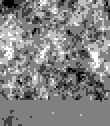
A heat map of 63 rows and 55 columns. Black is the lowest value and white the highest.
Mirror symmetry: none. Seam: horizontal, 80% of the way down, the bottom part calmer. Average level on the scale: 50%. Slope: none. Grain: blotchy.
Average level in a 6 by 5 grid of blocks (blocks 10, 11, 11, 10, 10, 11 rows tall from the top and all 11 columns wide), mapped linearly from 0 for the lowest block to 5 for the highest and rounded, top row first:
02333 / 52322 / 54425 / 33203 / 32211 / 22222
